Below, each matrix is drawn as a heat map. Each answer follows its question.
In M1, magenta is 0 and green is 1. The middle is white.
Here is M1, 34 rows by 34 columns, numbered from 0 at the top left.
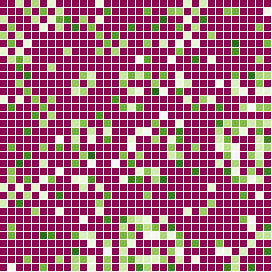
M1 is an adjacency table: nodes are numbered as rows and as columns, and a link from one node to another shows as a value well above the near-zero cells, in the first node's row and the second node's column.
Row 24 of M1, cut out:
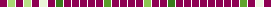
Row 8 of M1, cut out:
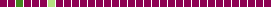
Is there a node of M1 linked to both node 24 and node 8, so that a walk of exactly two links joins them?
no
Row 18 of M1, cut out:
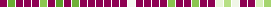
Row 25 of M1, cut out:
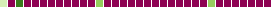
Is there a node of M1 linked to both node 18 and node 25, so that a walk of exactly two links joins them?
no
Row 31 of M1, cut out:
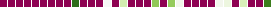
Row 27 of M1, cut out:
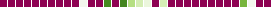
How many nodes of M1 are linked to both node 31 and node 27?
3
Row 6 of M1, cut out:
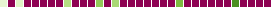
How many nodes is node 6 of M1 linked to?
7
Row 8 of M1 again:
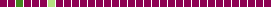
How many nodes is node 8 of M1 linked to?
2
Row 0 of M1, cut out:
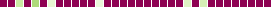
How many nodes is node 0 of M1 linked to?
6
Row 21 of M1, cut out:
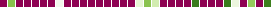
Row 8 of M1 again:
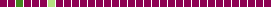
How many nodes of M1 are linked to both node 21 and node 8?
0
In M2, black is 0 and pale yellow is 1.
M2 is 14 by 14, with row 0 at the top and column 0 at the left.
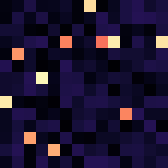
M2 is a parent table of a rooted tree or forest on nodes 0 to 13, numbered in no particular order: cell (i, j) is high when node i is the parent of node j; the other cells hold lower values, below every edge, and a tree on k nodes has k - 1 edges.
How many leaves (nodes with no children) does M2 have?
6
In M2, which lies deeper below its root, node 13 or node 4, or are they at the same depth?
node 13
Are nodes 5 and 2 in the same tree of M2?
no
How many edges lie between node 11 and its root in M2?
0
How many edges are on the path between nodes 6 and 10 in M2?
3
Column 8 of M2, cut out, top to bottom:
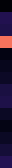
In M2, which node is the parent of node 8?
3
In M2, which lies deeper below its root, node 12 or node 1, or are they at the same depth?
node 1
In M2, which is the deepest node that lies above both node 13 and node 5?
3
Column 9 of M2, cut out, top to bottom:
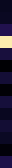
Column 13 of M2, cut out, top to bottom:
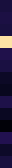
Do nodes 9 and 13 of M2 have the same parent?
yes
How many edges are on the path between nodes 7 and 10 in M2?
5
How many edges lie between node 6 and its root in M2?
0
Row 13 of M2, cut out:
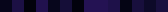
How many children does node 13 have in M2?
0
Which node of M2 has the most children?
3
